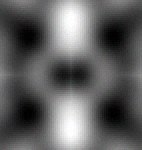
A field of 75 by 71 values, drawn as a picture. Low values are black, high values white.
No overall slope runs across the table. Overall the values sit about 40% of the way up the scale. There are no lone odd cells. Its left and right halves mirror each other, and so do its top and bottom. The field is smooth, with broad soft blobs.
